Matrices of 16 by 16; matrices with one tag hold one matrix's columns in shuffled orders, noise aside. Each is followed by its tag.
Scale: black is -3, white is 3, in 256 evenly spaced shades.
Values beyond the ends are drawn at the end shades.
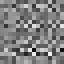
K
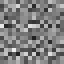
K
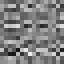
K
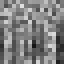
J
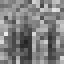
J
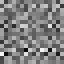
K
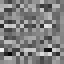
K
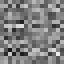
K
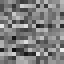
K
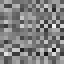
K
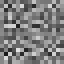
K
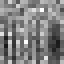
J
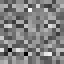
K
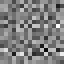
K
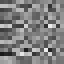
K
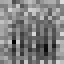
J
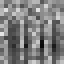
J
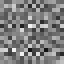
K
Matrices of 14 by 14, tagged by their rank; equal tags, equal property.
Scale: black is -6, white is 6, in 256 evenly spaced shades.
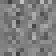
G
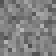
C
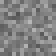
C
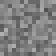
C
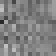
G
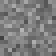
C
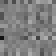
G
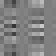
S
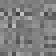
G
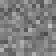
C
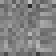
G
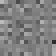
G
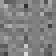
G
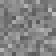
C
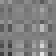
S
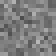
C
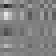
S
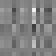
S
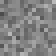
C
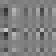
S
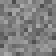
C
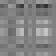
S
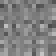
G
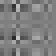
S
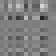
S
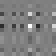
S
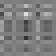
S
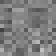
G
